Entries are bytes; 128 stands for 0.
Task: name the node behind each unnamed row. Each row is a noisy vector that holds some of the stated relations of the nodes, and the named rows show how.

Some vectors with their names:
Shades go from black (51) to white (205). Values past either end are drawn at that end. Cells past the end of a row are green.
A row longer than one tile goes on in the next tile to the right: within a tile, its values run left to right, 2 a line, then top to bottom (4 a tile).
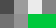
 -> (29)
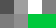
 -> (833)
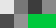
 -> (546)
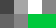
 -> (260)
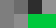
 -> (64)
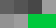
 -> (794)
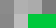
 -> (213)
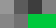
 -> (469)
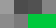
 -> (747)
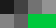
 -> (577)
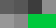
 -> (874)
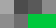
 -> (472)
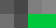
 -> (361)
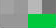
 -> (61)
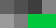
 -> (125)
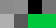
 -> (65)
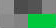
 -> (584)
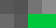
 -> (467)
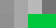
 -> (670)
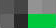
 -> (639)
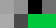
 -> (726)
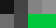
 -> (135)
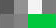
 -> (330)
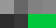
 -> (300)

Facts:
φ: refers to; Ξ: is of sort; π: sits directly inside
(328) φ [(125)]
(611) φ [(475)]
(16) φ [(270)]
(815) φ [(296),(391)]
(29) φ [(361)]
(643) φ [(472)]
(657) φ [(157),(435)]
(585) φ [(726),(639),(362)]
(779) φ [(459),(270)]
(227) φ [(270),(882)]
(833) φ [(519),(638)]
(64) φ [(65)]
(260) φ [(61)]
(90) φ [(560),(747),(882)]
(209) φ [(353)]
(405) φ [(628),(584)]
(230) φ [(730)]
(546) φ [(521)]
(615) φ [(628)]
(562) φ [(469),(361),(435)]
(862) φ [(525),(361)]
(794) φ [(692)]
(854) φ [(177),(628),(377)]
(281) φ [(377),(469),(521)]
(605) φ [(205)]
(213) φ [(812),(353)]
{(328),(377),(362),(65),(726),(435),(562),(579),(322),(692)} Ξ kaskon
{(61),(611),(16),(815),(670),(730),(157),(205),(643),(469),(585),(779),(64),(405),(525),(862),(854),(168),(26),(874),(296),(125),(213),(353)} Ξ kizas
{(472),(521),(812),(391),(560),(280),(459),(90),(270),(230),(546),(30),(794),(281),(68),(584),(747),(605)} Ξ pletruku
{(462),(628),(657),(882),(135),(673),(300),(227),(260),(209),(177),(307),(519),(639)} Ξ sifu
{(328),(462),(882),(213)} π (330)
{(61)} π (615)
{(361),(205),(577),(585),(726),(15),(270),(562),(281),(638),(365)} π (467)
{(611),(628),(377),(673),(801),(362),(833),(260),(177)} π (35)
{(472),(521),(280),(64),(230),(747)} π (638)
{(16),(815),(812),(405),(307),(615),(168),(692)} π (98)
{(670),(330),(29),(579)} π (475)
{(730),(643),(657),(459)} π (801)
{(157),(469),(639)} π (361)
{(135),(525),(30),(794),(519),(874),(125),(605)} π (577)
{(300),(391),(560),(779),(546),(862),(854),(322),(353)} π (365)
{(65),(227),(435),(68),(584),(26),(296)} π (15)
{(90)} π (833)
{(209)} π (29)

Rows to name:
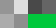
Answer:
(579)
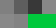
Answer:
(26)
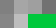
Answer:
(815)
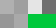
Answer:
(459)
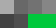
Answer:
(365)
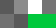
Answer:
(882)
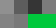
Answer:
(205)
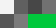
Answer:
(391)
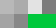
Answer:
(730)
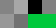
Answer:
(562)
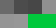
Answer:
(30)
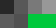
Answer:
(227)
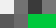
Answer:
(353)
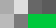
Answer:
(362)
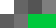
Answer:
(560)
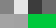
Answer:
(328)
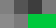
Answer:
(296)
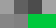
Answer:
(230)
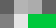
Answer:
(611)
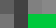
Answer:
(638)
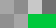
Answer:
(812)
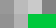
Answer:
(643)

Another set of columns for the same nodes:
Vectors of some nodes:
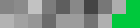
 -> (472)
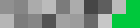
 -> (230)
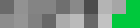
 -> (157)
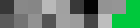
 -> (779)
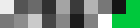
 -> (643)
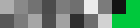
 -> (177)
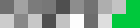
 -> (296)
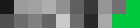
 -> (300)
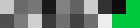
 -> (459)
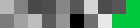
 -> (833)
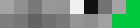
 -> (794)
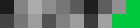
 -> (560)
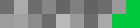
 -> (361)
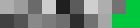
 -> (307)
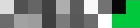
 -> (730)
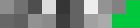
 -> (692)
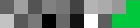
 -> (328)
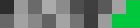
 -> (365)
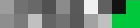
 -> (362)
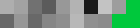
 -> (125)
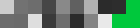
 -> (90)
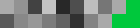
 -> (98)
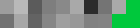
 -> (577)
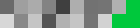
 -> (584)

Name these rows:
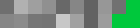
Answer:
(639)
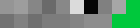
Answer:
(30)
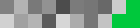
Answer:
(15)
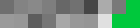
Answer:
(205)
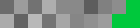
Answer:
(562)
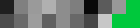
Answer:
(546)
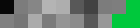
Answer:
(322)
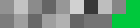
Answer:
(519)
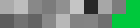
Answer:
(135)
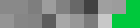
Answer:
(585)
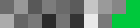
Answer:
(579)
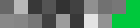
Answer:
(475)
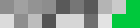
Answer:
(26)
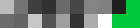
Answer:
(611)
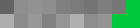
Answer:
(726)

